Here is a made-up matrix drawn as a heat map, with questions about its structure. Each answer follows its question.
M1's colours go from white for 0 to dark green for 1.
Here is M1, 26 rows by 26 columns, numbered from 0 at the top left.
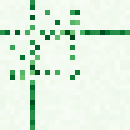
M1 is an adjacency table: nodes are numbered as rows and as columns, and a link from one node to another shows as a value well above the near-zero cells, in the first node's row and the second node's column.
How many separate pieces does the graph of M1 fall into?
1
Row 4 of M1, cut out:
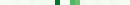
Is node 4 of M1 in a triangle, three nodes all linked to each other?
yes
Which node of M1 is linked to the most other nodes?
node 6
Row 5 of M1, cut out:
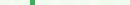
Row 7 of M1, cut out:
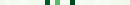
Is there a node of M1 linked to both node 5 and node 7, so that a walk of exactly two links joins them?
no
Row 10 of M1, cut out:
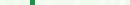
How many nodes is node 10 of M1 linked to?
1
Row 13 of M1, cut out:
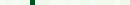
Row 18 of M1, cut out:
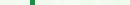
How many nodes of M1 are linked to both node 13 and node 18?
1
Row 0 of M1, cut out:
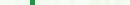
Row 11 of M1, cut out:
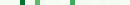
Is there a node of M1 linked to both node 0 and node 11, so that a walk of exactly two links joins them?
no
